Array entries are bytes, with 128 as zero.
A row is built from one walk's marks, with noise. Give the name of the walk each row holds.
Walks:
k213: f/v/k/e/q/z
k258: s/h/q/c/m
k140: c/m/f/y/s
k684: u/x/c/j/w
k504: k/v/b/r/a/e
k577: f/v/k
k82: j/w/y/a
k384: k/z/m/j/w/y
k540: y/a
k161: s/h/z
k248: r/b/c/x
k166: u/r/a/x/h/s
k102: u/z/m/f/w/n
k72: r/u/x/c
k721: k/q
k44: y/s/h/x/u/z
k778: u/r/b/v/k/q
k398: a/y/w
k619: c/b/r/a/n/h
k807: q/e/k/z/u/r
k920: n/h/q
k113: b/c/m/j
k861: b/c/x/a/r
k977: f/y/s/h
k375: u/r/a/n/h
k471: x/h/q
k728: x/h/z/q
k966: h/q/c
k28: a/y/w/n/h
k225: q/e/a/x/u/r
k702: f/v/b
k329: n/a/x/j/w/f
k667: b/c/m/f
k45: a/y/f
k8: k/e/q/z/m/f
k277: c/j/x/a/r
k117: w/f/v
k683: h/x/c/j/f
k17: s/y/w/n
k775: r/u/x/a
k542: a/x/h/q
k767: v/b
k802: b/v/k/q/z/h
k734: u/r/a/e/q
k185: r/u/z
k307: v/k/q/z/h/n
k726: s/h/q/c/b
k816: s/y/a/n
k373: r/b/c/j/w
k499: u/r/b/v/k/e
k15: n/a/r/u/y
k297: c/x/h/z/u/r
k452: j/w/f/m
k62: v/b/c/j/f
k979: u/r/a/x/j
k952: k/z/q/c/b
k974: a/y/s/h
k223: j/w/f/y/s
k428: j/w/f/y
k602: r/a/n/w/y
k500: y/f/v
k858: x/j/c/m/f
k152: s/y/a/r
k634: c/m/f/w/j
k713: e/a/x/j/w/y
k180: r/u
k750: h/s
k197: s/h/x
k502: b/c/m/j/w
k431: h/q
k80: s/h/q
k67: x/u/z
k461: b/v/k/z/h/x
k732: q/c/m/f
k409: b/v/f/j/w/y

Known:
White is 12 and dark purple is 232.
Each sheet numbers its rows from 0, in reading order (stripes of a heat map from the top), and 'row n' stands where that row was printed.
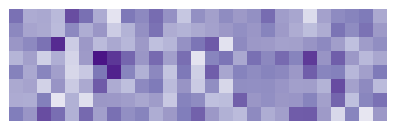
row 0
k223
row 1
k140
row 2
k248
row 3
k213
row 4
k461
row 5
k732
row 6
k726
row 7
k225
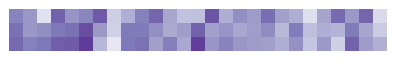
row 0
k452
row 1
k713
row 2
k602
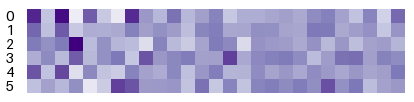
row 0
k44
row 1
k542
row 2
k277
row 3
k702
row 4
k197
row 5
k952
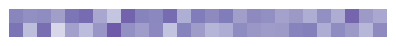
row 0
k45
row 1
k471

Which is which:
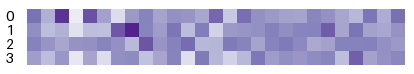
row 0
k974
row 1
k307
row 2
k500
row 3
k258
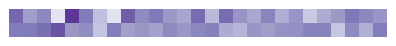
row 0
k17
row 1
k180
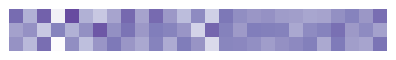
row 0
k977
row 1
k577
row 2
k80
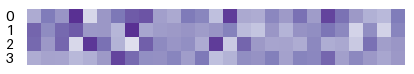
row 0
k778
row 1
k185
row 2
k816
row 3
k721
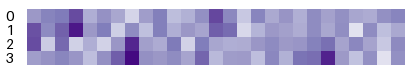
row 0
k619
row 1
k979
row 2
k728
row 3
k807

